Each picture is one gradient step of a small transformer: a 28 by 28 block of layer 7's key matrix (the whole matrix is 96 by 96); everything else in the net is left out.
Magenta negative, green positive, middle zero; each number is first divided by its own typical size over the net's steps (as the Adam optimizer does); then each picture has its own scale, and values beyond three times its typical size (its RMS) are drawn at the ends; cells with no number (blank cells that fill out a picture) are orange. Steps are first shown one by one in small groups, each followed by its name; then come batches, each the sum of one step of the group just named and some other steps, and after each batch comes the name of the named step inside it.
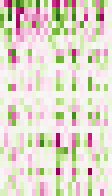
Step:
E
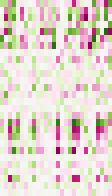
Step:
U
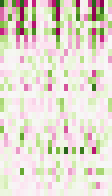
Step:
E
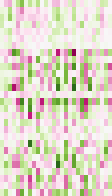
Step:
E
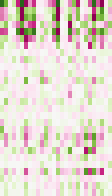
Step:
U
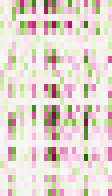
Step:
U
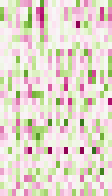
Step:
U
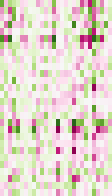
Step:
U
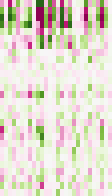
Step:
E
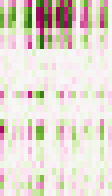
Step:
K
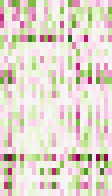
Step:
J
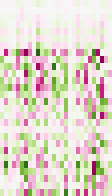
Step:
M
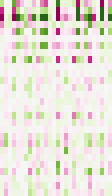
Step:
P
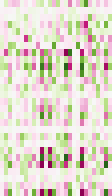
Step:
M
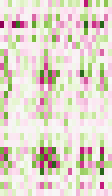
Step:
M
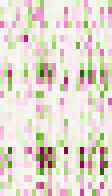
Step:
K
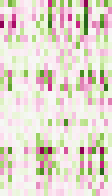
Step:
P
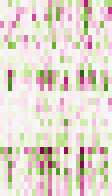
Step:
M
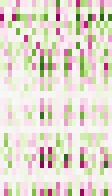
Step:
P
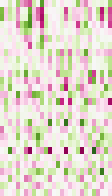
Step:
K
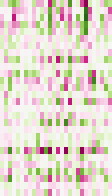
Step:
P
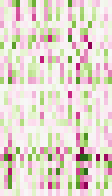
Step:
J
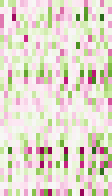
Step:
P
